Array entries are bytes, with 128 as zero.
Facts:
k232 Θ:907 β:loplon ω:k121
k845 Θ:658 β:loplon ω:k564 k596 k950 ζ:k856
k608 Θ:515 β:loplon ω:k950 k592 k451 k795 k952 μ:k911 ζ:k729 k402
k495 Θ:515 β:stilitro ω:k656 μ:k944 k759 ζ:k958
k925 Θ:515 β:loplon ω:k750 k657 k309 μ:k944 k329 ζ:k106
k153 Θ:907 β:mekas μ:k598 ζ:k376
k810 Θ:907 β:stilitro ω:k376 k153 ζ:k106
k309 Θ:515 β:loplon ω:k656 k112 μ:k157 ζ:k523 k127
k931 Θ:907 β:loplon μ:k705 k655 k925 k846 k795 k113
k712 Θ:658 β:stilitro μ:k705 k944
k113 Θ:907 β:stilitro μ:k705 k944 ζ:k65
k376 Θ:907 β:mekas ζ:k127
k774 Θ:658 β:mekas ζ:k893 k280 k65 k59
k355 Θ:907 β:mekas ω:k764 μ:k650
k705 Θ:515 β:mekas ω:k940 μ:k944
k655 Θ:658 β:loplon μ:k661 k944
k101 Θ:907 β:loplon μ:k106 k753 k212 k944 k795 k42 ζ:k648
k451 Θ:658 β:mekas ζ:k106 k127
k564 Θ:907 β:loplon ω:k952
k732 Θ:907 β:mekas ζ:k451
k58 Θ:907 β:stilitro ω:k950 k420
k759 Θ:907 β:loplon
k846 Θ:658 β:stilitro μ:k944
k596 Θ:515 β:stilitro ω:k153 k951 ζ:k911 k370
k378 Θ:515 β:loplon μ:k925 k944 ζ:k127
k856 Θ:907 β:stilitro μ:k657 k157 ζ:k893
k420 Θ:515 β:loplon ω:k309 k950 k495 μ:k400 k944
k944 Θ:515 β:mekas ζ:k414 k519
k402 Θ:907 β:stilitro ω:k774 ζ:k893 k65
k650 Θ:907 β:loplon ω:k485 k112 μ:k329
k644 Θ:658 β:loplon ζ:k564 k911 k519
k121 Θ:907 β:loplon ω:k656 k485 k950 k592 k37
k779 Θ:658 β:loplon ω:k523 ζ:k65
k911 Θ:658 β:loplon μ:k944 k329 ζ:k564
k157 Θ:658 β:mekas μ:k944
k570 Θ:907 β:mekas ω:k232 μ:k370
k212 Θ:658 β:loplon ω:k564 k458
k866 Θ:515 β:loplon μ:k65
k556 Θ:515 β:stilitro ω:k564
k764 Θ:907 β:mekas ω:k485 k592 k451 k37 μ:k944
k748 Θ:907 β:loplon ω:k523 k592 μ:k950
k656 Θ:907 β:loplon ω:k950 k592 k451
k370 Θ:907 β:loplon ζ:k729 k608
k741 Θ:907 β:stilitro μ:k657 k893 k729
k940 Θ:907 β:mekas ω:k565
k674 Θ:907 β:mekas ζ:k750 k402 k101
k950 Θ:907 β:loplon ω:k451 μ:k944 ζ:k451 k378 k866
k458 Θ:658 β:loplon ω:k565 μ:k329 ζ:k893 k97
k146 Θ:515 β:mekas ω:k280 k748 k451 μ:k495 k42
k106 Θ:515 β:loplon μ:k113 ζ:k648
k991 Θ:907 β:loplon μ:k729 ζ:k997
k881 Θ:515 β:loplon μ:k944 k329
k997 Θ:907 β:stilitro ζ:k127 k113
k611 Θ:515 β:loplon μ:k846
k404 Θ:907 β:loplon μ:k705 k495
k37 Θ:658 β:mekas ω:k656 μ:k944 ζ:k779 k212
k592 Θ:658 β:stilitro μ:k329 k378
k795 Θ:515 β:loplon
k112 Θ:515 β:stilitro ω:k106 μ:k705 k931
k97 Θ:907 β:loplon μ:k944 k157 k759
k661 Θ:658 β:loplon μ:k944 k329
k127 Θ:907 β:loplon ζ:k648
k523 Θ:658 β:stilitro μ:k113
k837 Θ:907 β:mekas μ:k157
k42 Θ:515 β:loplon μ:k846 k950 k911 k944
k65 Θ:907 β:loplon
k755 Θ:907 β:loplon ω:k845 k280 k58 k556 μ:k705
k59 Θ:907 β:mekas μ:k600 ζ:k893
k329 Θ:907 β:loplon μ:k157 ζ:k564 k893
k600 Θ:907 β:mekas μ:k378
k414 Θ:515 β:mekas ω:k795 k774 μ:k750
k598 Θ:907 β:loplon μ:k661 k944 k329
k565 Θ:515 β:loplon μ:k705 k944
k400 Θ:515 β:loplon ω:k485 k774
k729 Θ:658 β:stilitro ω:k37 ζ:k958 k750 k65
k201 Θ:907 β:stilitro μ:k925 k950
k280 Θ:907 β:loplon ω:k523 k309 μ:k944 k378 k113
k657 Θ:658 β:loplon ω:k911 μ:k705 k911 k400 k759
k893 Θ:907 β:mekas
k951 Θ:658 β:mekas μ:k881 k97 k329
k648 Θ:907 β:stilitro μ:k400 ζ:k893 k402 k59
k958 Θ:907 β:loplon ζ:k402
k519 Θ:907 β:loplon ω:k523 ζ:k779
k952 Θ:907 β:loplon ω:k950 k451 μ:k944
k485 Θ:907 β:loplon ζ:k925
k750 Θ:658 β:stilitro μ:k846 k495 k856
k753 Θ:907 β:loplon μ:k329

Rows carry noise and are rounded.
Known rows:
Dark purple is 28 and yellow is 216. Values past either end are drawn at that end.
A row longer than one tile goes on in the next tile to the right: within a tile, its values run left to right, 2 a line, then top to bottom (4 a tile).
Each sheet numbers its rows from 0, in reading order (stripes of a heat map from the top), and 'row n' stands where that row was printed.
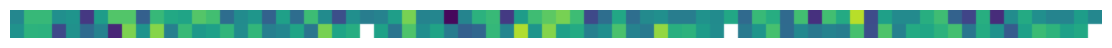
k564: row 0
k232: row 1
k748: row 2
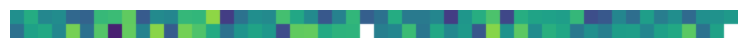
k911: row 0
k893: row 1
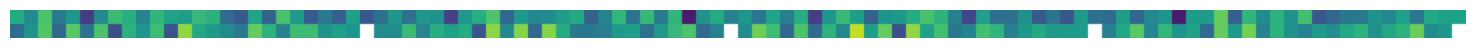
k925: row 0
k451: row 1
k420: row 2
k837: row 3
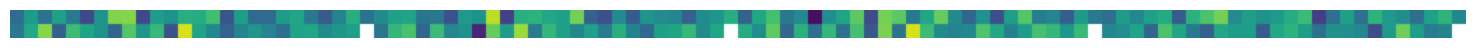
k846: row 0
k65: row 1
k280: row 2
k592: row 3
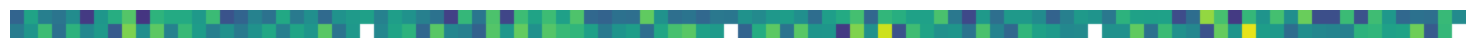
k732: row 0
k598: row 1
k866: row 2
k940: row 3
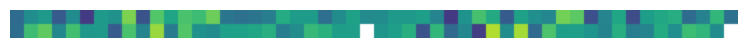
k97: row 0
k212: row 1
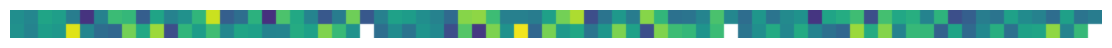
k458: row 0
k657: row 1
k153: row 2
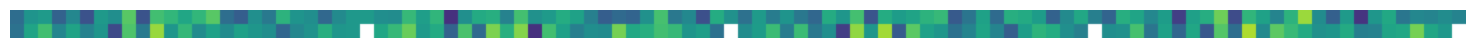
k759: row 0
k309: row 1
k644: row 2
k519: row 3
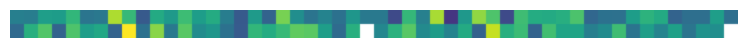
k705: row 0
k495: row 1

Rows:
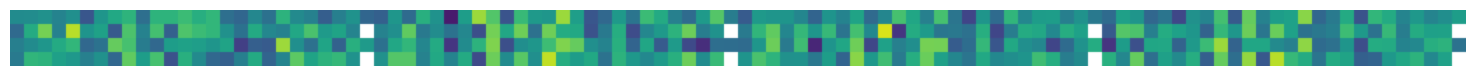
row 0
k881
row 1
k729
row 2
k106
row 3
k931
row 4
k112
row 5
k952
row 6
k656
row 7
k523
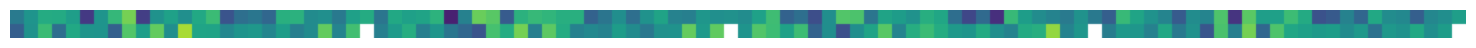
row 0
k402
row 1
k810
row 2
k650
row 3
k370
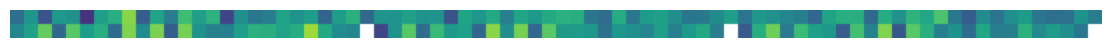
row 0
k157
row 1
k795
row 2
k611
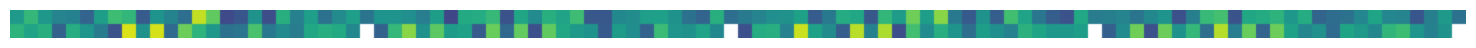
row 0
k845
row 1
k42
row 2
k565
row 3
k944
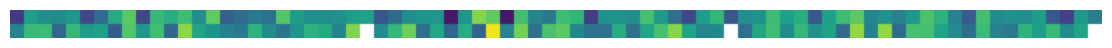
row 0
k113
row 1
k37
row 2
k608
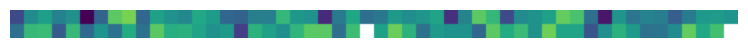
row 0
k764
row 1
k58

